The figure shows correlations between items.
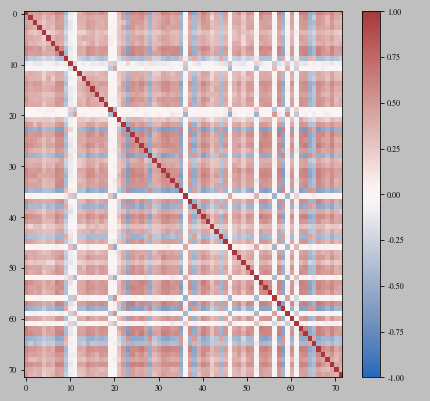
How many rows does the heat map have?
72
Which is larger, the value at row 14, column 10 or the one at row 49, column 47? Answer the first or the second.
the second
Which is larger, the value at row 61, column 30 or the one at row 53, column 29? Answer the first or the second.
the second
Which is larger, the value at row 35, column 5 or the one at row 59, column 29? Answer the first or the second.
the second
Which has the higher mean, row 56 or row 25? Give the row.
25
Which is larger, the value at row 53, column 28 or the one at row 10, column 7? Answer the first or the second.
the second
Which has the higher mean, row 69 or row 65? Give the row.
69
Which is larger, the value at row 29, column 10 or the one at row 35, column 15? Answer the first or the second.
the first
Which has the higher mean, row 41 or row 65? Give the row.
41
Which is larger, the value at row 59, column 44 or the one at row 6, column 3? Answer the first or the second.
the second
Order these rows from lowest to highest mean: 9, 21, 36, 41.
9, 36, 21, 41
